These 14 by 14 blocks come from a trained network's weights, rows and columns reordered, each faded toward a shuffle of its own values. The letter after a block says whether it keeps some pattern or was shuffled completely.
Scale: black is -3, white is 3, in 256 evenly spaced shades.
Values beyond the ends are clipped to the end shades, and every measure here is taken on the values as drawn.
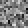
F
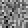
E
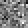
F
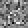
E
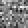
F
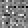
F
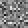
F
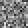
E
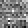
F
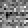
F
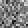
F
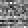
F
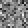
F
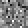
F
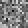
E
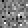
E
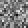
F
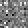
F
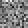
E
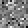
F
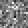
E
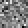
E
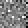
F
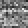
F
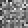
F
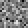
E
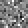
E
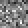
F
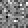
E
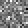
E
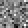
F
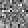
F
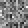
F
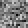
E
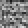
F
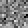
F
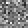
E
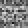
F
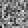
E
